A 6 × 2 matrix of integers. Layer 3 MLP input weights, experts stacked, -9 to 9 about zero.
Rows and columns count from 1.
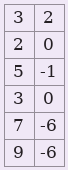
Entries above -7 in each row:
2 2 2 2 2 2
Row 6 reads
9 -6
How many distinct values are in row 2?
2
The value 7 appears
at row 5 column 1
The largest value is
9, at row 6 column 1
